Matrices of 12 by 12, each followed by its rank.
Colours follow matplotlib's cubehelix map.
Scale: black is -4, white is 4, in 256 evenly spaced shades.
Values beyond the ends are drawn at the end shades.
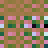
one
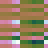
one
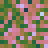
full rank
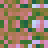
two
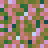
full rank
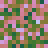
full rank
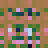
two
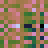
two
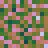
full rank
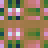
one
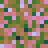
full rank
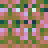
two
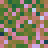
full rank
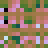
two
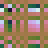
one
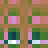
one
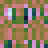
two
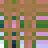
one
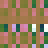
one
